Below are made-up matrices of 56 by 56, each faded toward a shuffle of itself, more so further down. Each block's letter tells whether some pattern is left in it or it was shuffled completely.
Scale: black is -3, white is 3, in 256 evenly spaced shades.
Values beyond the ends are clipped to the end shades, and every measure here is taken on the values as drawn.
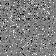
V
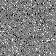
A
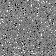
A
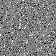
A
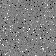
A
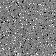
A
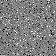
A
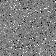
A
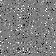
V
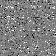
V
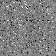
V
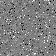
A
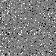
V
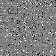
V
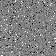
A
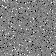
A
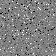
A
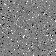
A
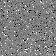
A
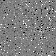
V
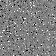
A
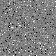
V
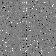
V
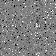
V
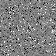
V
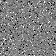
V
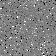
A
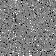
V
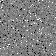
A
